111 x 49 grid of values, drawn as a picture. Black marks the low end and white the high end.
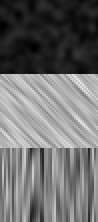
It is made of 3 by 1 panels. Panel 1,1: very low, blotchy, faint in contrast. Panel 2,1: high, slanting down to the right. Panel 3,1: middling, streaked downward, strong in contrast.
